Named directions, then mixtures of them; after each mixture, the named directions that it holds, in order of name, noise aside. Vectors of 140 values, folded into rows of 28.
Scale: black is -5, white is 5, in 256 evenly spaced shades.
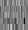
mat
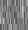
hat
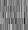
hat, mat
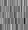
hat, mat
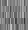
hat, mat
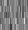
hat, mat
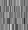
mat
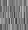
hat, mat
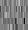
mat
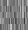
hat, mat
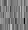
hat, mat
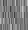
hat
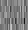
hat, mat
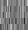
hat, mat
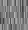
hat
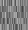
hat, mat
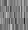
hat, mat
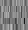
mat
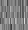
hat, mat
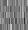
hat, mat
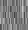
hat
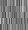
hat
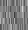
hat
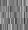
hat, mat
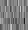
hat, mat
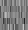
mat
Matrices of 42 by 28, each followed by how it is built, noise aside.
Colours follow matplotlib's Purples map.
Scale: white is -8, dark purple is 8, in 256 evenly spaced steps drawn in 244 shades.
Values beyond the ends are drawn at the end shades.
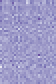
low rank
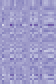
low rank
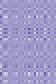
low rank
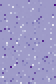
sparse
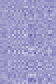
low rank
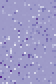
sparse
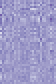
low rank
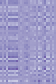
low rank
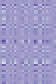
low rank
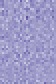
low rank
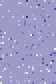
sparse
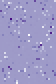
sparse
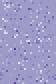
sparse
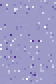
sparse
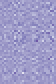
low rank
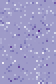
sparse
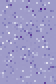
sparse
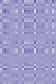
low rank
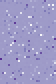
sparse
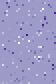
sparse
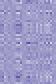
low rank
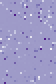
sparse
